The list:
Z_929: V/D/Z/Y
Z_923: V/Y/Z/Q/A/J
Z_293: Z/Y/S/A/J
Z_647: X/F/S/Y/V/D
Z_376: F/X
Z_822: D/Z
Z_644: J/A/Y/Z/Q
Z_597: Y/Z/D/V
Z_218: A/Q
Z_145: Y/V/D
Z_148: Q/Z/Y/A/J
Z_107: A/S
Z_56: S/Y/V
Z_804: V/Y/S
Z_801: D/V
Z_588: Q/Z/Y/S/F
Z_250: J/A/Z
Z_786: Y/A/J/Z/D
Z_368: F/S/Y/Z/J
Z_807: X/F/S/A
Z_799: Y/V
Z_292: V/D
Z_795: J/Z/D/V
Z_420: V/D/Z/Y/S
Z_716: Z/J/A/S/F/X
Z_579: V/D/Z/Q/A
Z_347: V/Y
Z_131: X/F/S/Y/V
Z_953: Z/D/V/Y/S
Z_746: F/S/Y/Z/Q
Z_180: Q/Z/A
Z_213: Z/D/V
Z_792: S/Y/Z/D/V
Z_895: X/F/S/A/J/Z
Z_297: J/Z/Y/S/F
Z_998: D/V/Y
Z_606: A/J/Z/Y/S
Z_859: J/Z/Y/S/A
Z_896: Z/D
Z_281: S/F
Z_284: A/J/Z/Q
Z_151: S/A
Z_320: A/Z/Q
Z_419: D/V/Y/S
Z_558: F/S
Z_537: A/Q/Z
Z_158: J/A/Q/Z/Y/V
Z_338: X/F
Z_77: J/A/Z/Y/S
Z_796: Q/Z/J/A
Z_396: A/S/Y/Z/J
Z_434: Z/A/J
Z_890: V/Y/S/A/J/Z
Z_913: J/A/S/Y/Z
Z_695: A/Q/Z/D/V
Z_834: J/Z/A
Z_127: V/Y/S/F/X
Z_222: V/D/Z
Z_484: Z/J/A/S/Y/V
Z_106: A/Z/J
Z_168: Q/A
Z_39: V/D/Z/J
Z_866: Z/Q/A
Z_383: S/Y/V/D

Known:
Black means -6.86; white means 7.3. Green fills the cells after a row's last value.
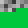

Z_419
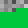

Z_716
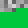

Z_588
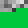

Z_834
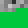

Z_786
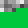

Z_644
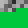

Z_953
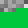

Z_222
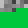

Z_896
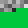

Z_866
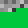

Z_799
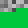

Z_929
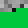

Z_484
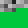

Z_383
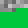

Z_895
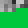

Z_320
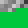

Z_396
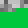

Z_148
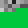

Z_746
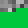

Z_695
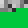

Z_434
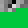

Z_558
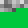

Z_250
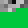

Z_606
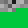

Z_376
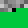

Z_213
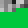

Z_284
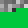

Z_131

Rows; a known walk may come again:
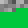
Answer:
Z_537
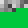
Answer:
Z_293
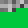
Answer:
Z_597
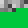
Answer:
Z_434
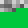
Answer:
Z_913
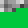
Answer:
Z_644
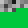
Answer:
Z_419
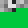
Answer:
Z_281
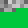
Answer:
Z_180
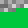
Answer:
Z_890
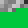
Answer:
Z_106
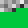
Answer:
Z_297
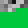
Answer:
Z_606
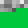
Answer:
Z_250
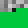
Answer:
Z_56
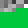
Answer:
Z_127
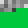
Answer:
Z_822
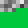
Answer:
Z_77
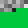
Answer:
Z_866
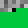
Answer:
Z_801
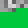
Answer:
Z_588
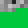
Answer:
Z_786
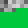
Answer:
Z_796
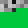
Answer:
Z_338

